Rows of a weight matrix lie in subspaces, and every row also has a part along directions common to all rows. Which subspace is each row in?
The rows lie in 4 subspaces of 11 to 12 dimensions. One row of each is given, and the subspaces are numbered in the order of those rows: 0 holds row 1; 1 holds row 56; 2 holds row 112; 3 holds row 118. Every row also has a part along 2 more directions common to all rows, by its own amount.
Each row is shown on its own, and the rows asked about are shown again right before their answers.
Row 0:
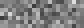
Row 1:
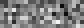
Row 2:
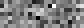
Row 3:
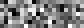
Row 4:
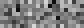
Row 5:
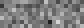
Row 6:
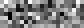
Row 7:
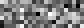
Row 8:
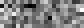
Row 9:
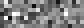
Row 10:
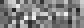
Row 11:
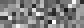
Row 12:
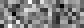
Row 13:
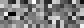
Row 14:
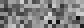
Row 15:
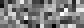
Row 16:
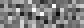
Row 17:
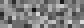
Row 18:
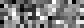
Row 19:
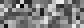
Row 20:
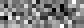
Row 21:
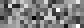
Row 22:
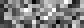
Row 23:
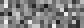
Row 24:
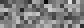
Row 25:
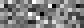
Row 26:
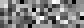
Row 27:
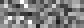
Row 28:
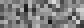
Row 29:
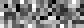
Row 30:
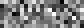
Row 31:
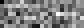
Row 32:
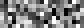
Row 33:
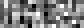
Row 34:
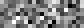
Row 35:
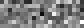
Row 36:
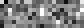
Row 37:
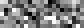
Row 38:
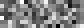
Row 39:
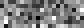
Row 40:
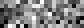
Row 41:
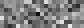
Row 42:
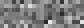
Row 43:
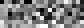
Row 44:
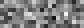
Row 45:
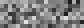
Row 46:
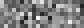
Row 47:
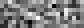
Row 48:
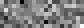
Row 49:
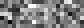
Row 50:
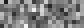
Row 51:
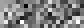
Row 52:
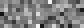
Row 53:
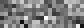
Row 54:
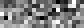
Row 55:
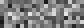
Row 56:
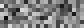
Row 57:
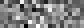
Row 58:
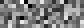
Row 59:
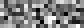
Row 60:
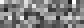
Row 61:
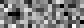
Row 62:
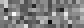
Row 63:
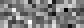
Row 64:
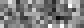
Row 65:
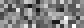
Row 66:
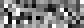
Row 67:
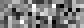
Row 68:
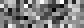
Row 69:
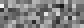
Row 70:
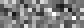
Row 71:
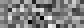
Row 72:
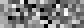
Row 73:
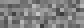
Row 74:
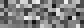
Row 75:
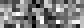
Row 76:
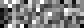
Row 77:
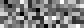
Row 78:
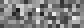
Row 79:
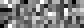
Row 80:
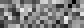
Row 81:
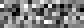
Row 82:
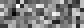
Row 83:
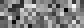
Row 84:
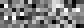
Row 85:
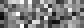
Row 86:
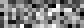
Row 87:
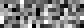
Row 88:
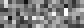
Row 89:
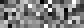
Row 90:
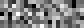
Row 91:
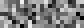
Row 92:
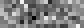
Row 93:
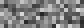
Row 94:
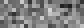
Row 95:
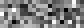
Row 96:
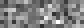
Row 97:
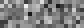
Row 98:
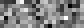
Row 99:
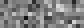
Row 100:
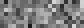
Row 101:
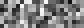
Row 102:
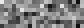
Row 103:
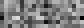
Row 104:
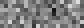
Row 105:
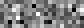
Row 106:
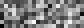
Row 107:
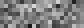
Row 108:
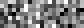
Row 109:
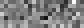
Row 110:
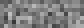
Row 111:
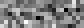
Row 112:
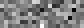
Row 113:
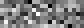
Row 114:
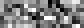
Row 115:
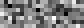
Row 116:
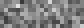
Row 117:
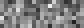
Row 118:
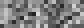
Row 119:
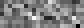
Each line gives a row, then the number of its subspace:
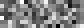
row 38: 1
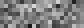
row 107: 1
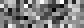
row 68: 1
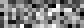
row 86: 0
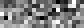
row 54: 1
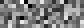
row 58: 1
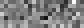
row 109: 1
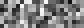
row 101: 0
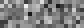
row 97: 3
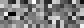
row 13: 1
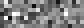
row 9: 3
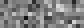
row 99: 3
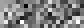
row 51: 3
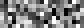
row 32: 0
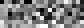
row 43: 0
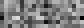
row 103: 1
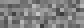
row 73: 2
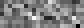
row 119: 3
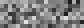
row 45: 0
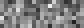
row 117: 1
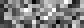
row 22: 1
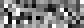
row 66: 2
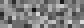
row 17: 0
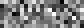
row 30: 3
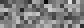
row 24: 0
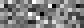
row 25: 2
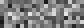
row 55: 0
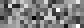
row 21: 3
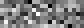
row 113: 0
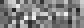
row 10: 2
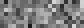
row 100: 0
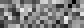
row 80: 1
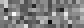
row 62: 3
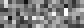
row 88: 3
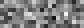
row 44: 2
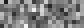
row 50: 0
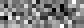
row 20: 1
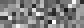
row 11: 1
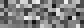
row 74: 2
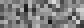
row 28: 3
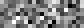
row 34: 1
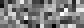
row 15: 2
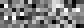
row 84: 2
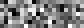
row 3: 0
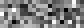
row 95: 3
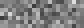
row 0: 1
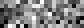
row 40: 3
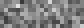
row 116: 2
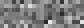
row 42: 0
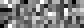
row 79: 3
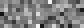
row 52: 2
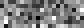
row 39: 2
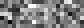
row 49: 1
